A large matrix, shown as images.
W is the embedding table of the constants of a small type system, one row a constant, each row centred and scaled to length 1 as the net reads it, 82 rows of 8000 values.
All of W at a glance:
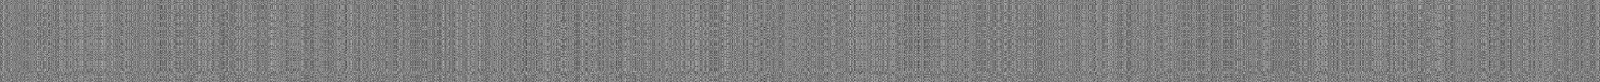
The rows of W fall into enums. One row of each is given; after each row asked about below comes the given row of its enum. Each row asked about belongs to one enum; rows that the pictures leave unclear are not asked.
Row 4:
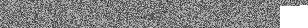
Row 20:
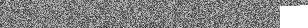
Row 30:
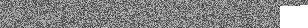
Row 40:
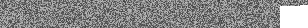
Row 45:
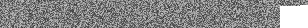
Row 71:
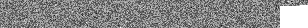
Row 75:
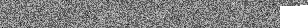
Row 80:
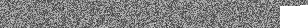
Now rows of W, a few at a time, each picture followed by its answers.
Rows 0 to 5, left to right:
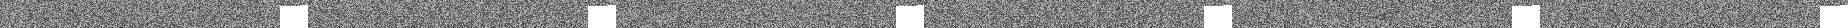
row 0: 45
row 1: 20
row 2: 30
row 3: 20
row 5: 45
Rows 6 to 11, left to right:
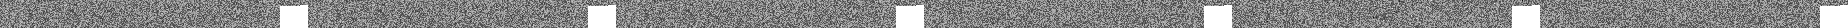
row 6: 45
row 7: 45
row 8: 45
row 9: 40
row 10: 4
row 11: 40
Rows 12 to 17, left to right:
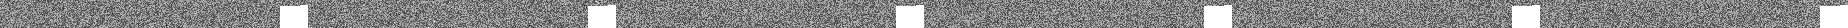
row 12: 80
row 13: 71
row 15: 30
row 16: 40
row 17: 45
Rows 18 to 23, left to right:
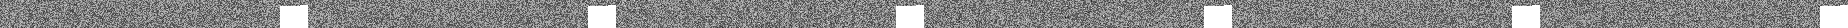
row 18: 45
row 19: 40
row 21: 4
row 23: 30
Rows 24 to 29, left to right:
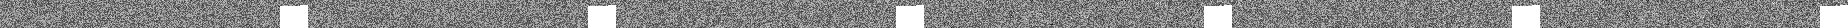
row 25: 40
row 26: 80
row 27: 75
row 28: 20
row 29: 75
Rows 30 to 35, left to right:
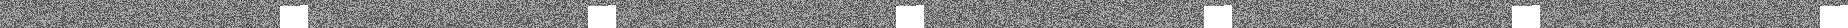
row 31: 40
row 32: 30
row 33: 4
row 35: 30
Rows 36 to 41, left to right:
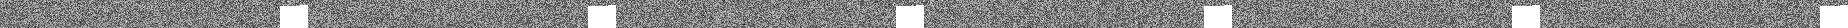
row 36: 71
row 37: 40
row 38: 75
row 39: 20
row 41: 40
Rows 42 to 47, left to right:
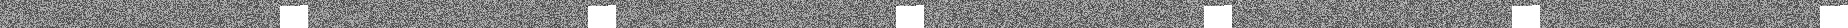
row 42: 40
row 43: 30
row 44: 30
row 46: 20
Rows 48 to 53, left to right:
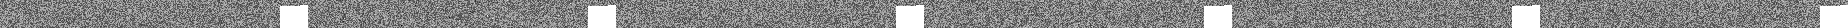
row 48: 40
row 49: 4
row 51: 80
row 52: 30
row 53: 45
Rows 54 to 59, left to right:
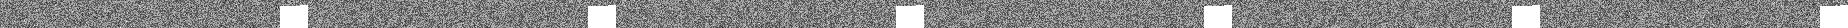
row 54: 71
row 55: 80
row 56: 20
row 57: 30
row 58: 80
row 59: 75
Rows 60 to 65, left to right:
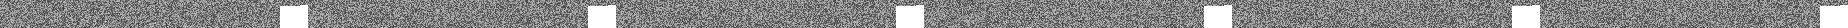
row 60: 80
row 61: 40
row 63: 30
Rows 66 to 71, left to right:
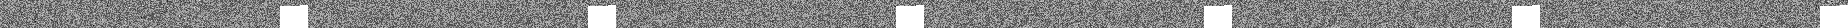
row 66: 4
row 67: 40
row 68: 30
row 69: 80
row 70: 80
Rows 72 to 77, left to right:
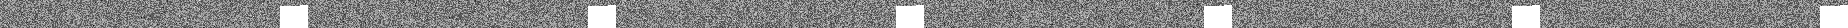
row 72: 4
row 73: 4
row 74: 20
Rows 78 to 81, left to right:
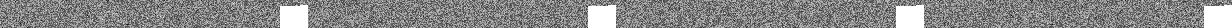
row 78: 75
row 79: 30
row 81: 75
